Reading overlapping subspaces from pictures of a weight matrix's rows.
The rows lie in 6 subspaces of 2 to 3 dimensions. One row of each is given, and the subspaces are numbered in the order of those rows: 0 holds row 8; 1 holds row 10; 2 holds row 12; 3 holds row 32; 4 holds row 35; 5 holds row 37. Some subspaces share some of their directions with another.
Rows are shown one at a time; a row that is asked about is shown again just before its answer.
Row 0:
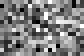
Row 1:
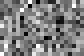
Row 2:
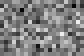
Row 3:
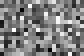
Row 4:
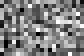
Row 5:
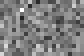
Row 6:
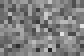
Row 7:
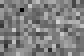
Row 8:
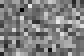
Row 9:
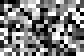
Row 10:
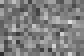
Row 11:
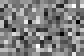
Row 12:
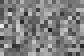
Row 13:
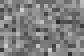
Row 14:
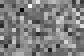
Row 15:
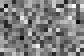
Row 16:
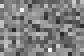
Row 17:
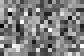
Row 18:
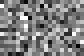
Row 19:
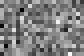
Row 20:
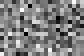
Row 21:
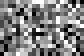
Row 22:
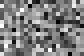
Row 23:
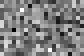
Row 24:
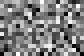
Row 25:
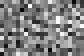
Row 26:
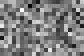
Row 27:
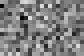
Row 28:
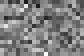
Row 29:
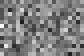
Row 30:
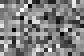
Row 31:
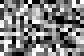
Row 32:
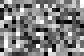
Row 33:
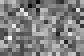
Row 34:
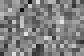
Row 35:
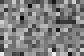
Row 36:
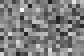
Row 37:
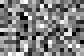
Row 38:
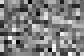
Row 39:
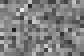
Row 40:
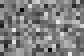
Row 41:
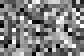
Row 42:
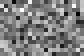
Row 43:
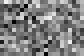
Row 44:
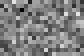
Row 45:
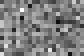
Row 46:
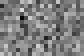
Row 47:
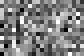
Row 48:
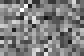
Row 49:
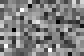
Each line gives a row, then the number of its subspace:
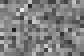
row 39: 3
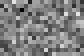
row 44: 4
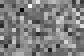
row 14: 1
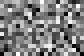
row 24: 1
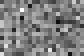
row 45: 4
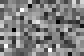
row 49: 3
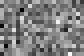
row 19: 2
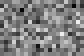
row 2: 4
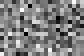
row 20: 0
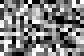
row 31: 5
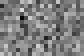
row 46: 5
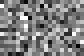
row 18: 5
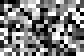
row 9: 1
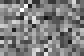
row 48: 3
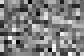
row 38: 1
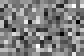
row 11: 4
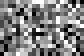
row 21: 1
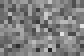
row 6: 2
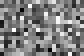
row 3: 4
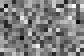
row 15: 4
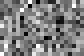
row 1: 5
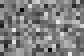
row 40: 0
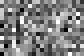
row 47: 2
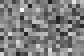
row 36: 0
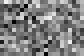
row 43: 3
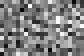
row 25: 0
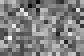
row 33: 1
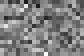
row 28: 3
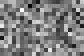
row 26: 1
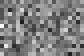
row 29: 2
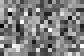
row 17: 2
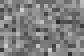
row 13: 3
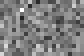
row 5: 5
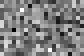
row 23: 4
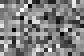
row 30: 3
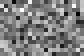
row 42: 4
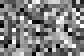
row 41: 1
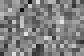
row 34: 5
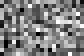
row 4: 3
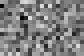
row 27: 5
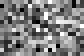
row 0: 2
